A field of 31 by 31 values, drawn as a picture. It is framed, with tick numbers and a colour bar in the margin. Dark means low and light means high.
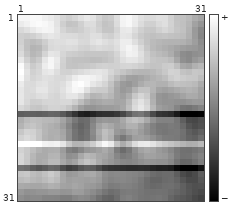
Slope: up to the top left. Ninth with the lowest average: bottom right. Odd lines: rows 17, 22 and 26.
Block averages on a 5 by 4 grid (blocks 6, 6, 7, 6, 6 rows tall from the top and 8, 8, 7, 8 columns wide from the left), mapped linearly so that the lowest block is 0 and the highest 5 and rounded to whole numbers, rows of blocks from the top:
5 5 5 4
5 5 4 4
4 3 3 1
4 3 3 2
3 2 1 0
